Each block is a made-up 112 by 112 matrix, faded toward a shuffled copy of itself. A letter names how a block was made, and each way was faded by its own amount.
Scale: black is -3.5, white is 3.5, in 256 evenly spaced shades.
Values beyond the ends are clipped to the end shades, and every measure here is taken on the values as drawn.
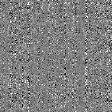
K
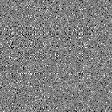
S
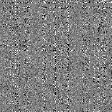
K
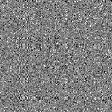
S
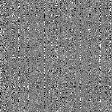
K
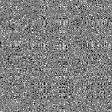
S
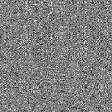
S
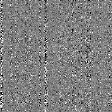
K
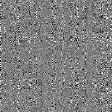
K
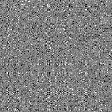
S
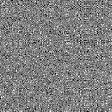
S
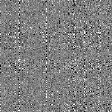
K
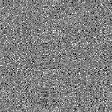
S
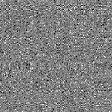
S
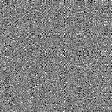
S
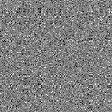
S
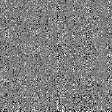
K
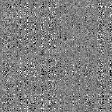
K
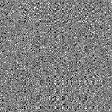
S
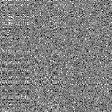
S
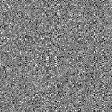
S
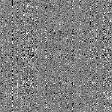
K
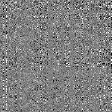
K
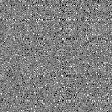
S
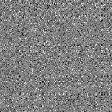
S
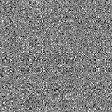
S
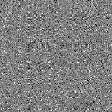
S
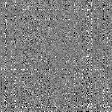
K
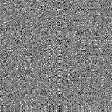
S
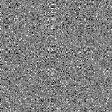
S
